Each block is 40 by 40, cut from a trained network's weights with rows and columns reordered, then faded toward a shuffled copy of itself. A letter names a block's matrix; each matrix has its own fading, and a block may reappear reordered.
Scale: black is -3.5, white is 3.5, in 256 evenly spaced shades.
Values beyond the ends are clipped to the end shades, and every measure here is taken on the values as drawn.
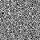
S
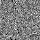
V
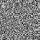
S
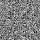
S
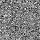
V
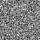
V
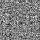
S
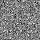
V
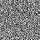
S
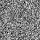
S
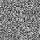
S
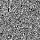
V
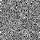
S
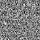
S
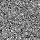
V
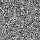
V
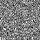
S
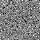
V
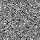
V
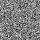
V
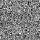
S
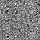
S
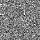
S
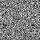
S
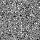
V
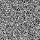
S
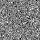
V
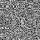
S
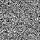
S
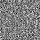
S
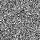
V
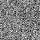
S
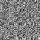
S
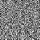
S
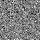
V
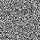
S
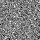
V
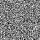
S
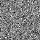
V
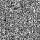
S
